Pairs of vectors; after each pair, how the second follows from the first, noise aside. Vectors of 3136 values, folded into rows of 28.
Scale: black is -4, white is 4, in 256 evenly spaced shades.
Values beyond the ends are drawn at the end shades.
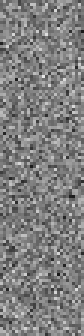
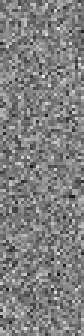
copied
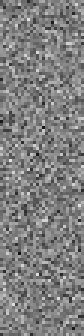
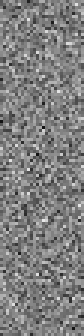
copied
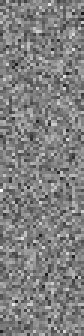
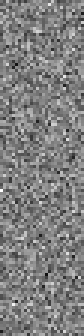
copied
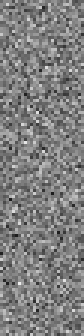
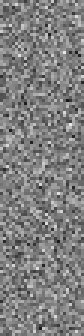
reversed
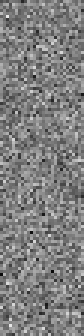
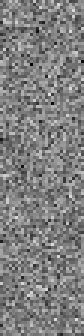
reversed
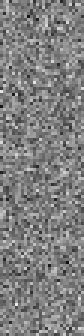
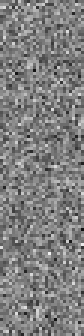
reversed
